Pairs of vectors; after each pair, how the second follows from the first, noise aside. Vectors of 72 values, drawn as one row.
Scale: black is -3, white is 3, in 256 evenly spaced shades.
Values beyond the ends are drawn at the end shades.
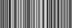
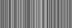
shrunk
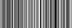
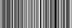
copied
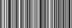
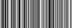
negated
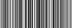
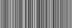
shrunk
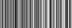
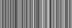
shrunk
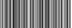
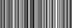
wrapped around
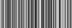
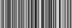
copied
